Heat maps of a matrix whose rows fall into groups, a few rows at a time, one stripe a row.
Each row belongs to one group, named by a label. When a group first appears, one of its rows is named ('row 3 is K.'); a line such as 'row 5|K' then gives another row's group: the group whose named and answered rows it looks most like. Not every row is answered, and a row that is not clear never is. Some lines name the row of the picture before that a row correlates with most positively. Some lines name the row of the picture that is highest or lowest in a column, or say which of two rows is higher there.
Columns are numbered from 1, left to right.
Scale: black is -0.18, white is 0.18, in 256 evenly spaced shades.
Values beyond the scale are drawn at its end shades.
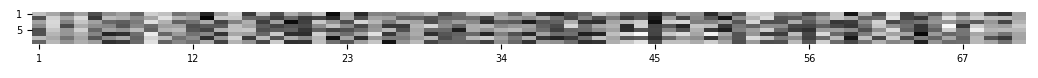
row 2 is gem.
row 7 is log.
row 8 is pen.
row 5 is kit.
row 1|log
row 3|pen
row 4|kit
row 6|pen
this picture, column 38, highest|8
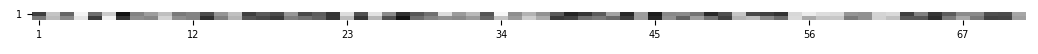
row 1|gem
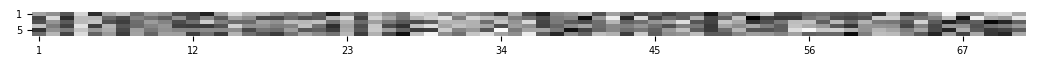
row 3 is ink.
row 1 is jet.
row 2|kit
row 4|jet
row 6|kit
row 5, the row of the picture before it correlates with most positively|1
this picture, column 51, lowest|1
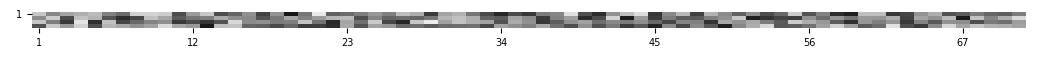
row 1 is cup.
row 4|gem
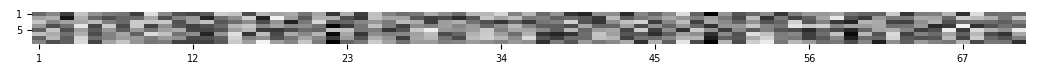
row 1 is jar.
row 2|pen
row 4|jet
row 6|log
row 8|jet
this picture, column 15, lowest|3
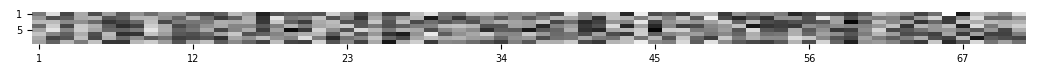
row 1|kit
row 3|pen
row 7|jet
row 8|cup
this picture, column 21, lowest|1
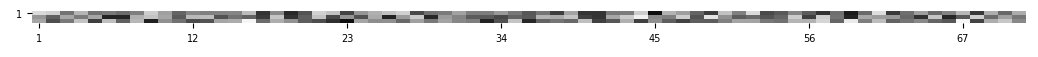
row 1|pen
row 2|cup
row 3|jet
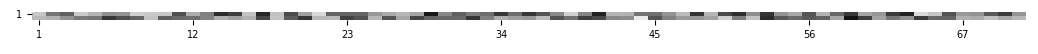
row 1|cup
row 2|pen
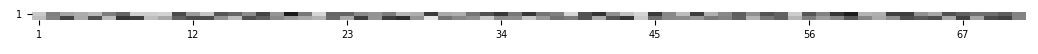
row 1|cup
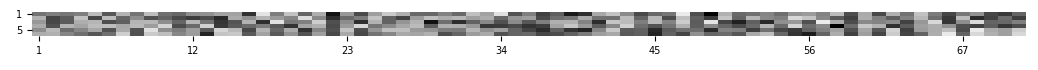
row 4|cup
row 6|log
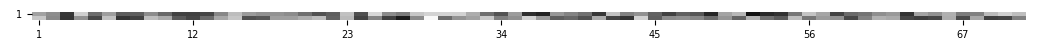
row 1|jet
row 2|jar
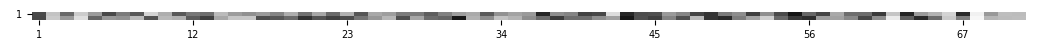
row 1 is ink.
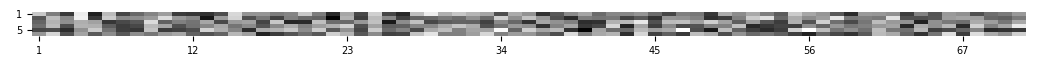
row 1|jet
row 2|gem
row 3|pen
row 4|ink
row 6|kit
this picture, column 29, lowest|3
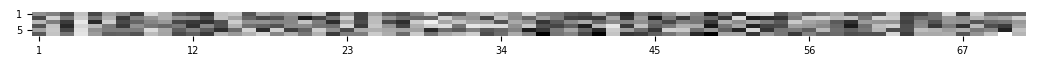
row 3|jet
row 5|pen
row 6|ink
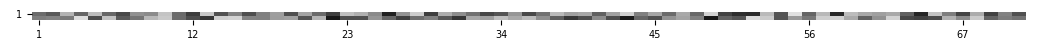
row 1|cup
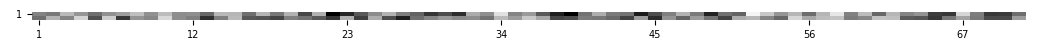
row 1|log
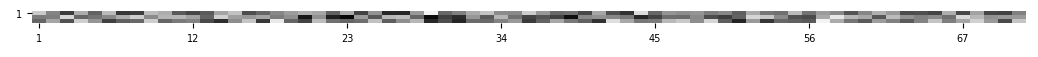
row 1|jar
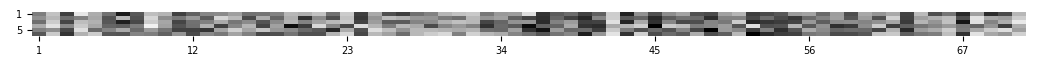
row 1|ink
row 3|ink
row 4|pen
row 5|jet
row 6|kit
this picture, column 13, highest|4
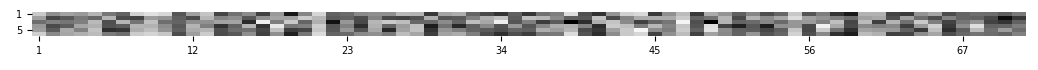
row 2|jar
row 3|log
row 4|cup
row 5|cup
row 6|cup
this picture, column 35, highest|4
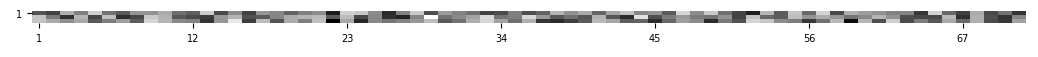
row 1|cup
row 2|jar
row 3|log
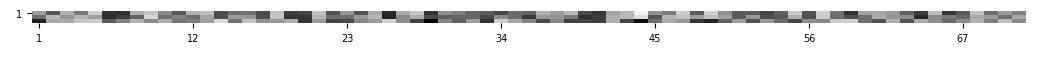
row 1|cup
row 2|pen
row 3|ink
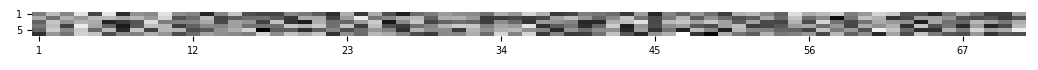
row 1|gem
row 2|cup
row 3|pen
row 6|ink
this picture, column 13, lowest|1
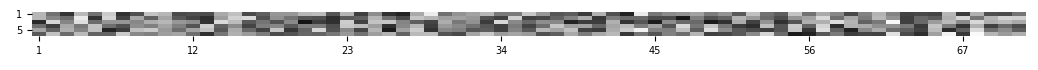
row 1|jar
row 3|gem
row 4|cup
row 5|cup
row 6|kit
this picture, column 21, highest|5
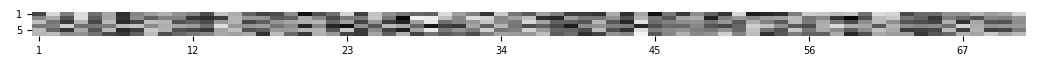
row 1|gem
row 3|jar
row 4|log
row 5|jar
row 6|pen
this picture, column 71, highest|1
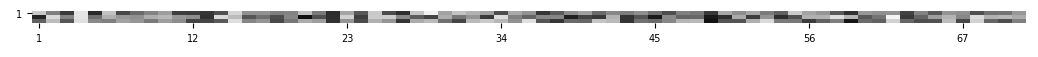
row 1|jet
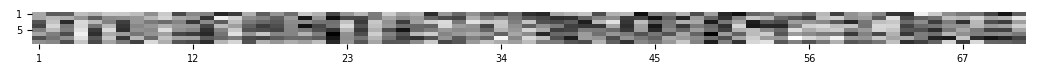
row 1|cup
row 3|kit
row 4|gem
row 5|gem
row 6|jet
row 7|gem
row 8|jar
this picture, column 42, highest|3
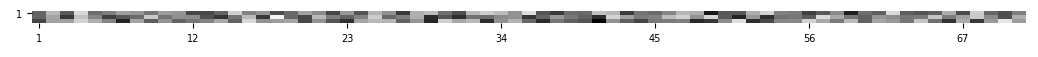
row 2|pen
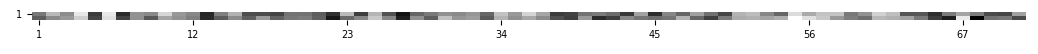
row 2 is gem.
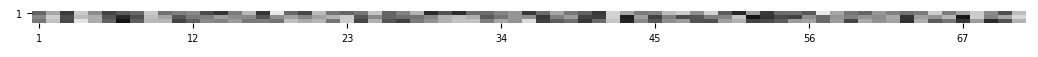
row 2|ink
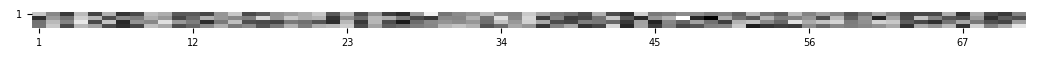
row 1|jar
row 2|ink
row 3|gem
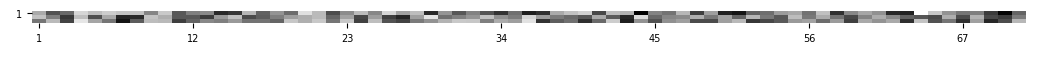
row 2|jar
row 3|ink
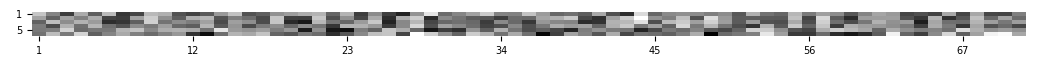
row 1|jar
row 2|cup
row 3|pen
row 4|cup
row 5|log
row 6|kit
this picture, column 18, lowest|6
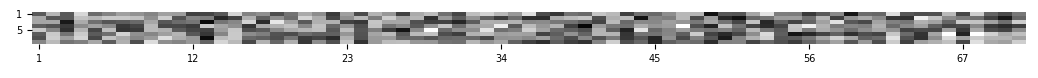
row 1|kit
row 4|jar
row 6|kit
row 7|gem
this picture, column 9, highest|8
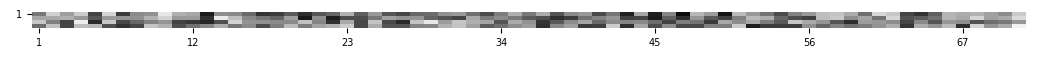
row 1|gem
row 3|jet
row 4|ink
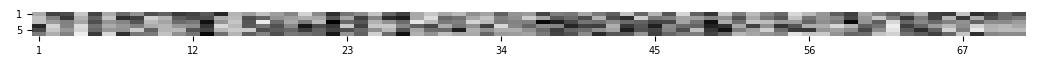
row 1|jet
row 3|log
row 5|kit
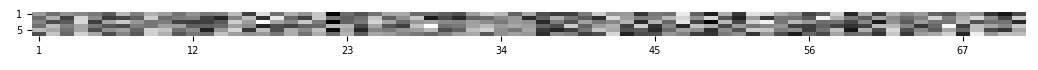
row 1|log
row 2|pen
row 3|jet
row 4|kit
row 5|log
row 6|ink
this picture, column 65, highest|2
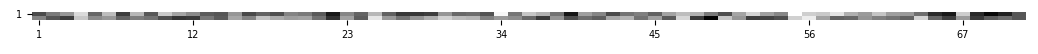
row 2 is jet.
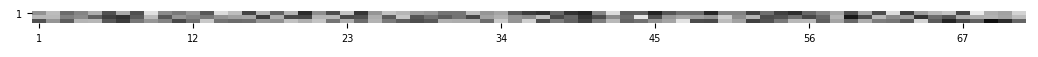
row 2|pen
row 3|ink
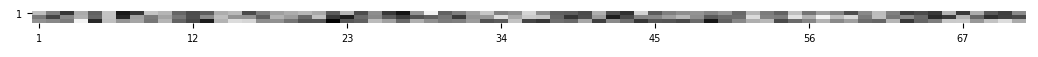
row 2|jar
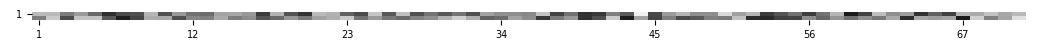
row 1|pen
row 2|ink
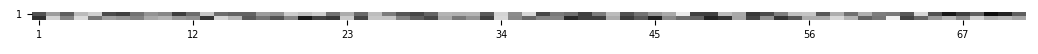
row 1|ink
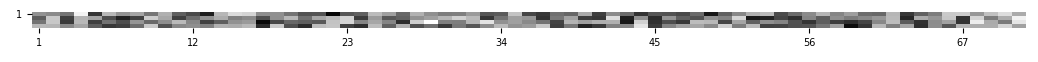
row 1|jet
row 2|ink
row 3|kit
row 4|pen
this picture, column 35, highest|1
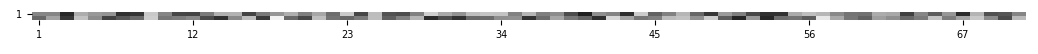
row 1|jar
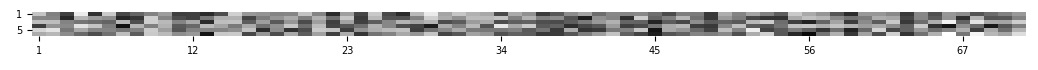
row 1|jet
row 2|jar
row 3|log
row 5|pen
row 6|log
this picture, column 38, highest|2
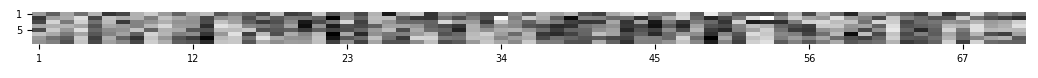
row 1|cup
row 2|gem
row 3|gem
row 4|log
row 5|kit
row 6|log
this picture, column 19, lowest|1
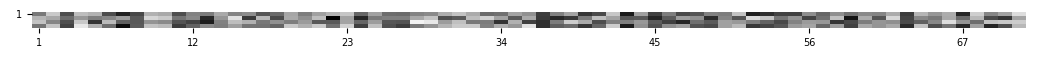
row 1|ink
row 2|log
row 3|jet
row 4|ink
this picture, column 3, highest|2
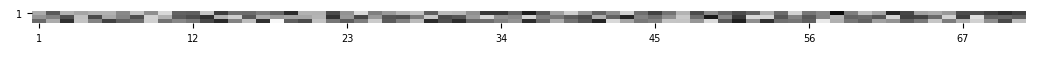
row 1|cup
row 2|jar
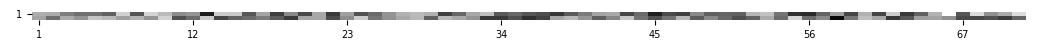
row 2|cup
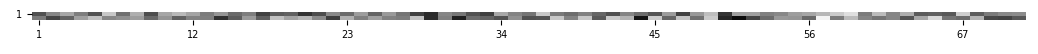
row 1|gem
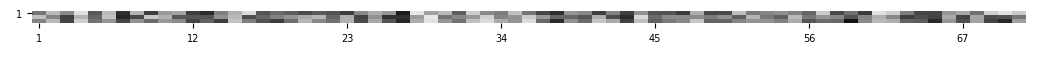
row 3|kit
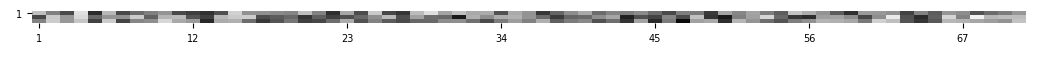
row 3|gem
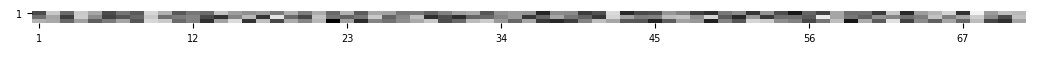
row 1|ink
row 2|pen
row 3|log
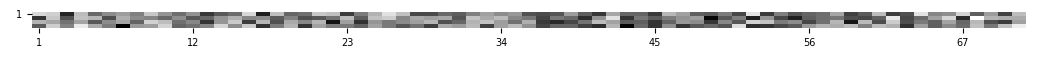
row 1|pen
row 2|kit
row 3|log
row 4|ink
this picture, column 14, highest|4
